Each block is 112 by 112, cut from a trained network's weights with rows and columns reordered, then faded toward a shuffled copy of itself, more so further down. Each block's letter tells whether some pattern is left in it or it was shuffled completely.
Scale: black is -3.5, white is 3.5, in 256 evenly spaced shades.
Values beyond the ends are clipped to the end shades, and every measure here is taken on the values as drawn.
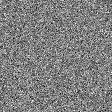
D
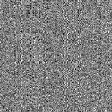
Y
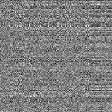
Y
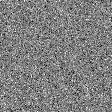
D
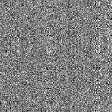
Y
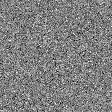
D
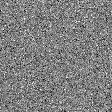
D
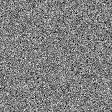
D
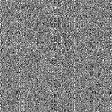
Y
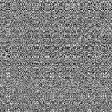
Y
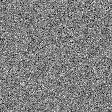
D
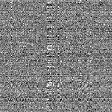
Y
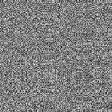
Y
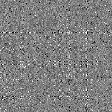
Y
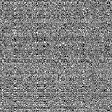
Y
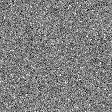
D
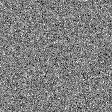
D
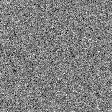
D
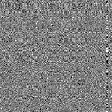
Y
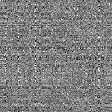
Y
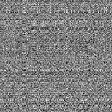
Y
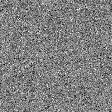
D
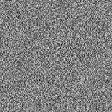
Y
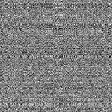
Y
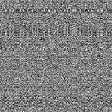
Y
